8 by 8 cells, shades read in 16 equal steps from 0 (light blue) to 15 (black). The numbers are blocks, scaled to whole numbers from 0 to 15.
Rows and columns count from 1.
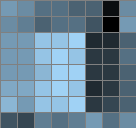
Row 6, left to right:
3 3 1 0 1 12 11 8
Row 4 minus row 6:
1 1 0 0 0 -1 0 -1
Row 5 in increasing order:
0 0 2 4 4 8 11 11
